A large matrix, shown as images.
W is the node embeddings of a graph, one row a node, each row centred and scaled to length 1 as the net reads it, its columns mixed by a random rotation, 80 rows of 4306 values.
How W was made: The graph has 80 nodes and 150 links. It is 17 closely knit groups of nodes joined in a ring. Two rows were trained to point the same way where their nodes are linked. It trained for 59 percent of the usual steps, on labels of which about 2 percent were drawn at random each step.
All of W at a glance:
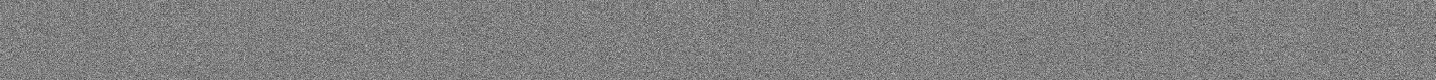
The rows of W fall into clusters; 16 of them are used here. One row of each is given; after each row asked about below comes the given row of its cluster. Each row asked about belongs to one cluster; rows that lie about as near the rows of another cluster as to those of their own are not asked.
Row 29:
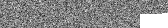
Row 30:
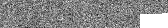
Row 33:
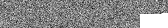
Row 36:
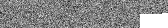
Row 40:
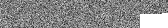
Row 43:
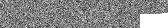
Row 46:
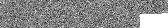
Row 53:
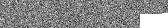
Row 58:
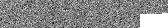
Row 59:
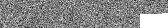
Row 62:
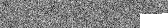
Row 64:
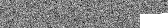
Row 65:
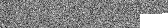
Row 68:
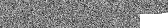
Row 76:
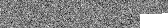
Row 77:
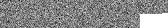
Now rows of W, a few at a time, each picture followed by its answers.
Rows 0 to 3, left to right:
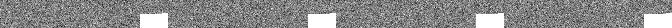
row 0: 76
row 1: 33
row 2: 77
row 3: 68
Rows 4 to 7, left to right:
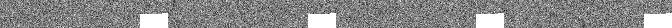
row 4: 68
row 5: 62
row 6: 68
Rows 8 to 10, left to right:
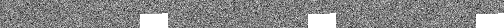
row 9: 29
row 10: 53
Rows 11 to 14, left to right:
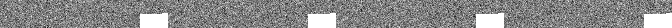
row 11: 30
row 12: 64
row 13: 64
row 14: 68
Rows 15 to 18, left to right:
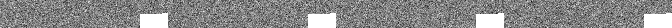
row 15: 29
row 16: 46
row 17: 40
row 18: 58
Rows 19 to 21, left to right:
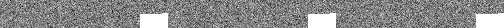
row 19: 64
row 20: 76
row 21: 77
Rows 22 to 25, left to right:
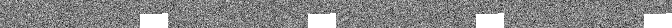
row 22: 36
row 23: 62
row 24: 64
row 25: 76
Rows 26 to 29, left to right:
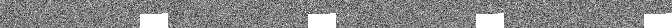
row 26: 46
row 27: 65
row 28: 59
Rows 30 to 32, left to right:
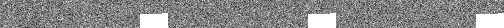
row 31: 29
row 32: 68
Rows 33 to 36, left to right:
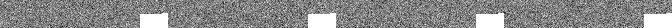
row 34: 53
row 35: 40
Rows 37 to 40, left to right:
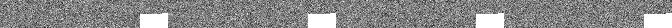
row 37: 30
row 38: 77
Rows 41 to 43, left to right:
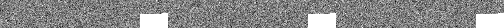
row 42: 58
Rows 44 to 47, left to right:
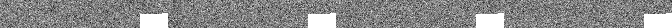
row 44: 62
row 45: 46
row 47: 40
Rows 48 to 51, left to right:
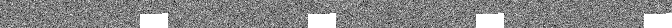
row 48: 29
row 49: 62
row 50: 58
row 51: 59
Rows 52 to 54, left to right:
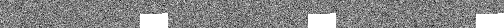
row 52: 59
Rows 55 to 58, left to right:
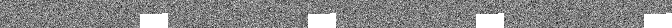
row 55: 77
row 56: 30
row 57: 40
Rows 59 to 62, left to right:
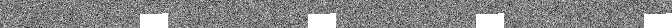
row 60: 76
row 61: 40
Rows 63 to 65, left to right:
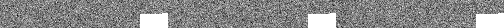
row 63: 53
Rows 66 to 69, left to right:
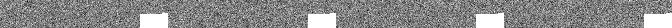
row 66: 58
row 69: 65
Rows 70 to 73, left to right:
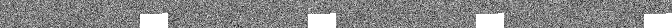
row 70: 53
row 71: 36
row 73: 43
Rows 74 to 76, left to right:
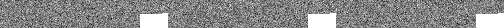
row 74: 33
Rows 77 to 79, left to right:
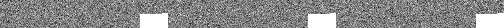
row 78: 59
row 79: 64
